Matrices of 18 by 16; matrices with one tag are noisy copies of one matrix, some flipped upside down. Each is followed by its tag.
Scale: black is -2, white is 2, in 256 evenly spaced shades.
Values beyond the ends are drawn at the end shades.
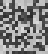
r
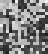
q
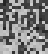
q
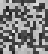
r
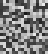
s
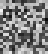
r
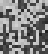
q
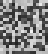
r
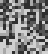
q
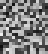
s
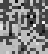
q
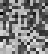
q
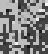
q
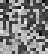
q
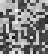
q
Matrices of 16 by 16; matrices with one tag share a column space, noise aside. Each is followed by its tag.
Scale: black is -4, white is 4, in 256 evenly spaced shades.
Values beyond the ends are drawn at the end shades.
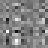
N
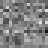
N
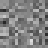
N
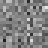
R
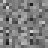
N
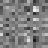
R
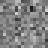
R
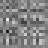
N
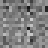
R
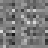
N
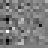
N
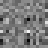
N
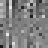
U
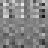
U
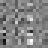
N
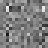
R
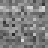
R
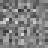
N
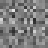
N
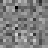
R
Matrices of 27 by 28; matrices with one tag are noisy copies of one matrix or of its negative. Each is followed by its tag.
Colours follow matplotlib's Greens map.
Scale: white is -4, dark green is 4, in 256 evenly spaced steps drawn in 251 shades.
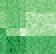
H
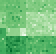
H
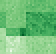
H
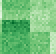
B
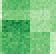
B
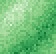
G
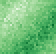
G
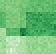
H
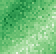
G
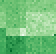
H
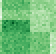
B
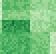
B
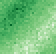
G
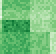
B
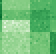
B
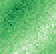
G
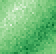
G
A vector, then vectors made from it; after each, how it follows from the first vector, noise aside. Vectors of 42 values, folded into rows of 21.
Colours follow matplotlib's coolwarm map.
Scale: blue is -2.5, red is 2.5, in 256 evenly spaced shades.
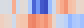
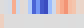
partly zeroed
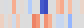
partly zeroed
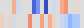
partly zeroed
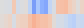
shrunk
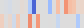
partly zeroed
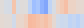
shrunk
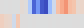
partly zeroed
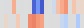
partly zeroed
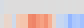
partly zeroed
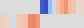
partly zeroed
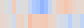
shrunk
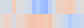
shrunk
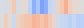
shrunk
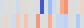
partly zeroed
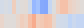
shrunk
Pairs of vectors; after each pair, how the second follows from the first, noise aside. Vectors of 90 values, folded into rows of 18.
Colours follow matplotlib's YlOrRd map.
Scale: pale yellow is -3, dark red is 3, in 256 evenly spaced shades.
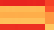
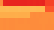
partly zeroed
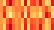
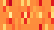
partly zeroed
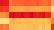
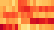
wrapped around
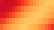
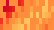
partly zeroed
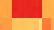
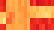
wrapped around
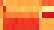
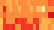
partly zeroed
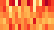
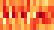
wrapped around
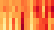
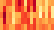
wrapped around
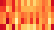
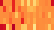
partly zeroed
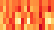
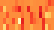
partly zeroed
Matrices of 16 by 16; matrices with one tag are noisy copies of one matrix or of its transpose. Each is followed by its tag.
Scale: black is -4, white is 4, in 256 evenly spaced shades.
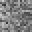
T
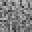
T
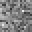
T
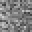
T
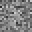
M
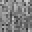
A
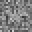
M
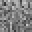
T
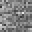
A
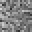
T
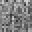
A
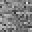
A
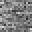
A
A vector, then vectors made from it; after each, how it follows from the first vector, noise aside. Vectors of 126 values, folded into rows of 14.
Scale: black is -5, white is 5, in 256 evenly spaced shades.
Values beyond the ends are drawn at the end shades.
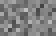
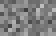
negated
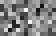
scaled up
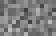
sign-scrambled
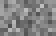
sign-scrambled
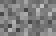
negated
